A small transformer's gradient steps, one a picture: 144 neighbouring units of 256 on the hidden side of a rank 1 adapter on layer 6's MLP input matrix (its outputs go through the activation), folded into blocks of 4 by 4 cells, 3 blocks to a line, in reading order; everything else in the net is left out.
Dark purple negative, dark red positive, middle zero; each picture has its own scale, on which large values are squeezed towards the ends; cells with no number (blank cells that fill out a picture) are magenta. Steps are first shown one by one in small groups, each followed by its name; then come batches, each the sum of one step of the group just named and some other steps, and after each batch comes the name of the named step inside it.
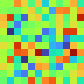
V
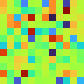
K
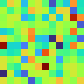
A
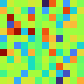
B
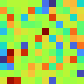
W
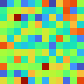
A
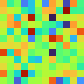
K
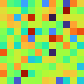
K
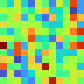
A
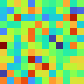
A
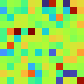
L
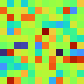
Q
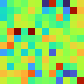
L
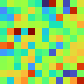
L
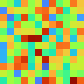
Q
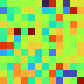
L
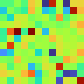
L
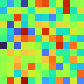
Q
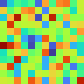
Q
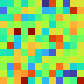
L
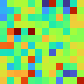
L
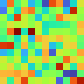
L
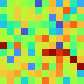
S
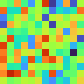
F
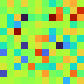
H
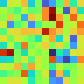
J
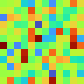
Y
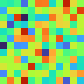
H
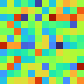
H
